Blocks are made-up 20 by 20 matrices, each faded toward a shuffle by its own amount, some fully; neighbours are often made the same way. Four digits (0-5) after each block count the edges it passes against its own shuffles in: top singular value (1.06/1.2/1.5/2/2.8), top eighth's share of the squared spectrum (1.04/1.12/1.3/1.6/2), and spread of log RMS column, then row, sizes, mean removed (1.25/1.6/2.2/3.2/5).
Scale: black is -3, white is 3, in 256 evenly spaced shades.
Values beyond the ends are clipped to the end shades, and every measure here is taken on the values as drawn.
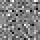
1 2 0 2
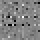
2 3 1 1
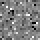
0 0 0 0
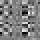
4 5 3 3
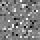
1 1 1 1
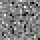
1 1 0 0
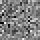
2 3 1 1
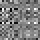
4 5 3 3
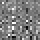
3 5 2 2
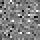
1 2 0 0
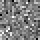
0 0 0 0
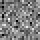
0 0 1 0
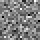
0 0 0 0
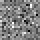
0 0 0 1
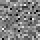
0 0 0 0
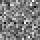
1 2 0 0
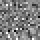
0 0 0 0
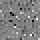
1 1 0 0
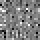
2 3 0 1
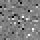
0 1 0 0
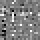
2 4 2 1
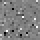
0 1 0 0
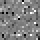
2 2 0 1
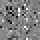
2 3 1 0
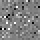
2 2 0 1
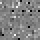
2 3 0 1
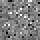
1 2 0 0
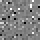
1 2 0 0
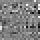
3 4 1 2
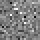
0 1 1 0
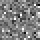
2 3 0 1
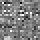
2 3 1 2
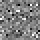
2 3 0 2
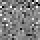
2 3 0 1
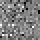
0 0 0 0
